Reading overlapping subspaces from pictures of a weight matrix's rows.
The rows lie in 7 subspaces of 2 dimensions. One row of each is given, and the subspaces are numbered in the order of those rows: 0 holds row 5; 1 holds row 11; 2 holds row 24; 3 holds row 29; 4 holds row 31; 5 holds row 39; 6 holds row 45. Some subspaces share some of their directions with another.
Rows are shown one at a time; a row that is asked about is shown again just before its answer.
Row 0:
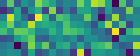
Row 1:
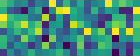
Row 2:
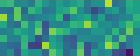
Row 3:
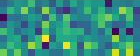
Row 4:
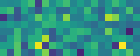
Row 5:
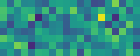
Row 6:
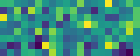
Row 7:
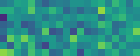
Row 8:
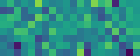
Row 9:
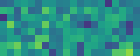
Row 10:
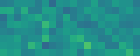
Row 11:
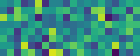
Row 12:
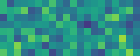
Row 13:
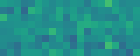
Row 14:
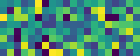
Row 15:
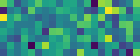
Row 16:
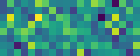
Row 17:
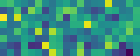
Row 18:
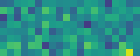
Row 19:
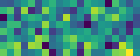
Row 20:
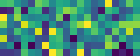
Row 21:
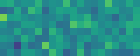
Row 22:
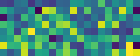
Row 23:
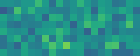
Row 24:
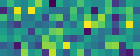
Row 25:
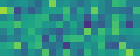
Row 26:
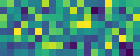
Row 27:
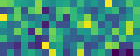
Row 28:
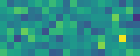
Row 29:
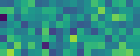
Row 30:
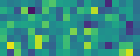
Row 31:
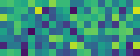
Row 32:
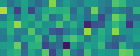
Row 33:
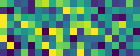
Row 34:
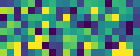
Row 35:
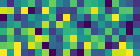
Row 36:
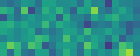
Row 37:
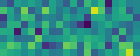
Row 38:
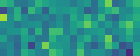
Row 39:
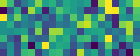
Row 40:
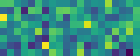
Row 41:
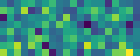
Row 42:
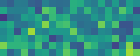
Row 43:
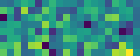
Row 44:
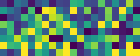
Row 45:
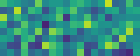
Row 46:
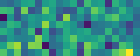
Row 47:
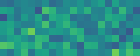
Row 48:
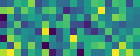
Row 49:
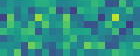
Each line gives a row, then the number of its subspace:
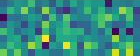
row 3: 2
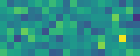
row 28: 6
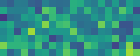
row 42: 4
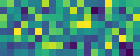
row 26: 1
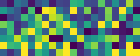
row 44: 4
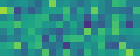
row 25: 2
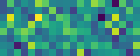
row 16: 0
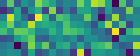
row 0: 0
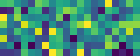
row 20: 3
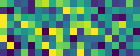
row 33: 3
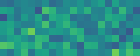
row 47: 4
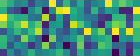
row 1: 2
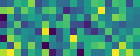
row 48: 3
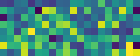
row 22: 4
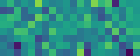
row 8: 0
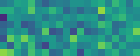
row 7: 3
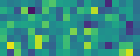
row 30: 3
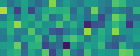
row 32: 2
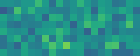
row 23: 2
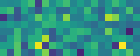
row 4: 1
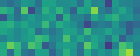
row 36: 3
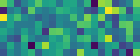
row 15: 5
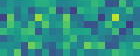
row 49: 0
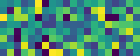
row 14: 1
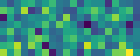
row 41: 6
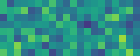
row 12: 6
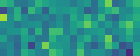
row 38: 5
